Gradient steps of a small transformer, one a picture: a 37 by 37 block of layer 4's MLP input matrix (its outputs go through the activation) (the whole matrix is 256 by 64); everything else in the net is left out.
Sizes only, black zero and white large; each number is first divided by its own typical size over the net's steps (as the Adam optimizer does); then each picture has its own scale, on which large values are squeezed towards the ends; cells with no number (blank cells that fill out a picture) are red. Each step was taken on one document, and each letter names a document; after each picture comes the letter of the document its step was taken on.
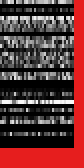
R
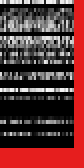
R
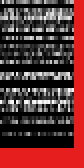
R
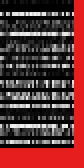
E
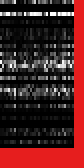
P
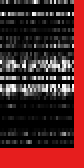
P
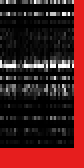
P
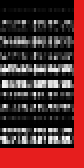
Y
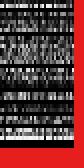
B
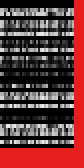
E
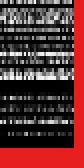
R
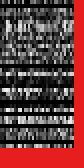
B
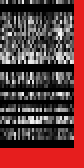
B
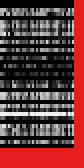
E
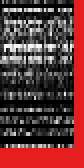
B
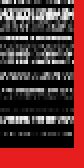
R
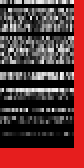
R
